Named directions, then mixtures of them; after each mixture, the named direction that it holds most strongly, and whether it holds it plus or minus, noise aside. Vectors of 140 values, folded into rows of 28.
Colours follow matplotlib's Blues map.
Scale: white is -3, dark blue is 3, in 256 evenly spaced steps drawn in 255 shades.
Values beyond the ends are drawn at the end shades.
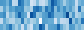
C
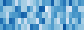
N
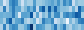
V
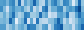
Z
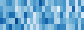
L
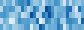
N, minus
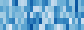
C, minus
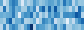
V, plus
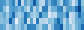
Z, plus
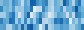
C, minus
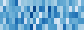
V, plus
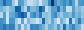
N, plus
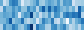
V, plus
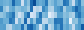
Z, plus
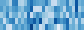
C, minus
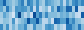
V, minus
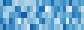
N, plus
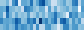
C, minus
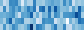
V, plus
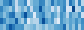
L, plus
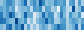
L, plus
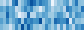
C, minus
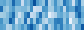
Z, plus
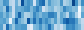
Z, minus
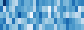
V, minus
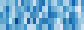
Z, minus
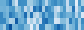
L, plus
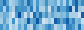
V, minus
